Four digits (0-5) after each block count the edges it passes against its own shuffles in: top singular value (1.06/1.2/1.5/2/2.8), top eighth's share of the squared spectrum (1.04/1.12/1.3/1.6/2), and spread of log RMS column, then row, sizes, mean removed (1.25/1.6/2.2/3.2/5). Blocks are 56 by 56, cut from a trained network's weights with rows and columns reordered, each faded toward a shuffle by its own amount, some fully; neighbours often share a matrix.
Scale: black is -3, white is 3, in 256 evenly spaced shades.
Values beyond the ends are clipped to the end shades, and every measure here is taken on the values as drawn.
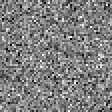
0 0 0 0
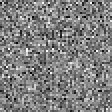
2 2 0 2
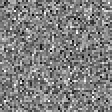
0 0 0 0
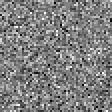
0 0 0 0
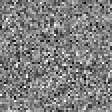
1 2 1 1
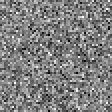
0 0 0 0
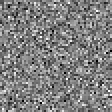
0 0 0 0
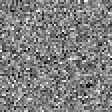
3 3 1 1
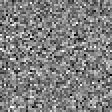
3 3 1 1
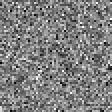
1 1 0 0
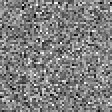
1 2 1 0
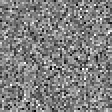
0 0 0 0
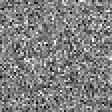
0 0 0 0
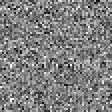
2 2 0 1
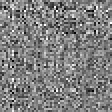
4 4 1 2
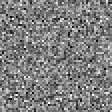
2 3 0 1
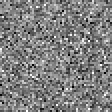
1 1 0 0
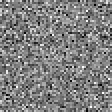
2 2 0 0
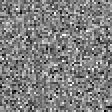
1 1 0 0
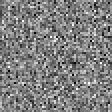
2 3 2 1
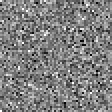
1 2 1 0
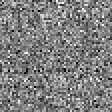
2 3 1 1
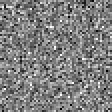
2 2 0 1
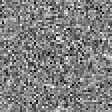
2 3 1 1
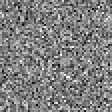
2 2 0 0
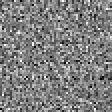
2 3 1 2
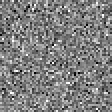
2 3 1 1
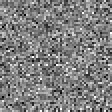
1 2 1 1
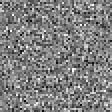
2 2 0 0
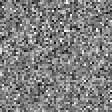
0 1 0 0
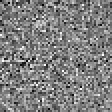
2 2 0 1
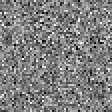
2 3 1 1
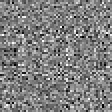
3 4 1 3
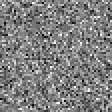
0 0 0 1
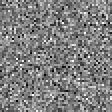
2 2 0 0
